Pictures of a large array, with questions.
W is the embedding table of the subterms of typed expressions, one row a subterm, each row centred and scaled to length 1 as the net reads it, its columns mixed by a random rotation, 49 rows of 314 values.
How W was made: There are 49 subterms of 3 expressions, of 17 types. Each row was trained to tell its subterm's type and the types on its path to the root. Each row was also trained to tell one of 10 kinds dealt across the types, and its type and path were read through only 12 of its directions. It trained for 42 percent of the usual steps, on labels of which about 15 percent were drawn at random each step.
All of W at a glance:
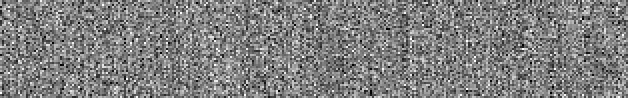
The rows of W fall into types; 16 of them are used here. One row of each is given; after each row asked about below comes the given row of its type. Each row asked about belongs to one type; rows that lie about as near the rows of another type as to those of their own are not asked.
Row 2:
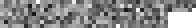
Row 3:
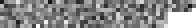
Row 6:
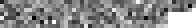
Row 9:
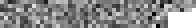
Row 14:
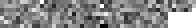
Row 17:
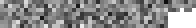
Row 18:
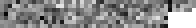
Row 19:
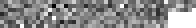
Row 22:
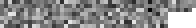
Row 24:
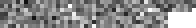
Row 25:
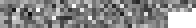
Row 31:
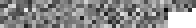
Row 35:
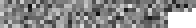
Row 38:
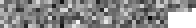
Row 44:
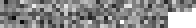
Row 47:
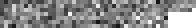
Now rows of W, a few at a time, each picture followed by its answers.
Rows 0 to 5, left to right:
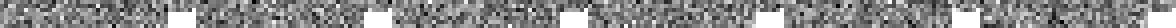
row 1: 31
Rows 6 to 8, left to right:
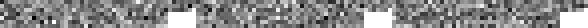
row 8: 35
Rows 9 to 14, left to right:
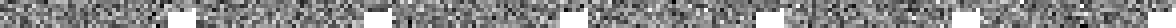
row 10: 2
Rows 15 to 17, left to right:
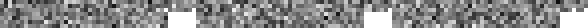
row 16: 3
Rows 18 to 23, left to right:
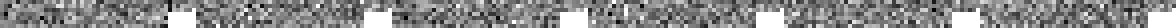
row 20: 44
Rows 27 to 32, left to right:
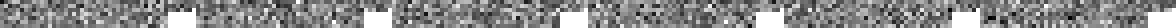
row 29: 9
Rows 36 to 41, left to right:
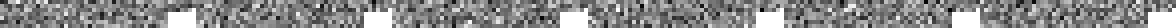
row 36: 2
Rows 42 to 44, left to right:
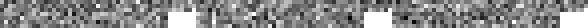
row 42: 47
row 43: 35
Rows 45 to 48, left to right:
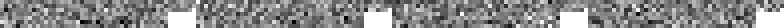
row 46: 9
